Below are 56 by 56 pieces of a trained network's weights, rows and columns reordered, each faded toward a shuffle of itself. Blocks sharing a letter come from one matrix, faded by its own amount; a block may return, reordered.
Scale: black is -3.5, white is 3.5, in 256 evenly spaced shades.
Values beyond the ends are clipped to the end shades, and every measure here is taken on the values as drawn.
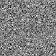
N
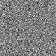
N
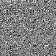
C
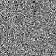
N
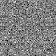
N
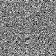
N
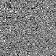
C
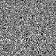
C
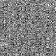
C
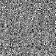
C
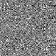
C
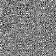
C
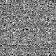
N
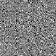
C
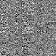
C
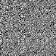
C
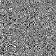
C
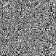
C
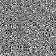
C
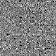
C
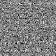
N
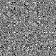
C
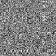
N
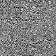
C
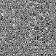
C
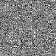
C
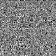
N
